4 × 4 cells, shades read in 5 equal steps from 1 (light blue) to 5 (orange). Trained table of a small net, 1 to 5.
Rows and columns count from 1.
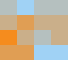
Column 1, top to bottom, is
2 3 5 4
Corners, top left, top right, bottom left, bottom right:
2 2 4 1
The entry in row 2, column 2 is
4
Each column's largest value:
5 4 3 3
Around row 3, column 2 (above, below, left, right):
4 4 5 2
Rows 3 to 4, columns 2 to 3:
3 2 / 4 1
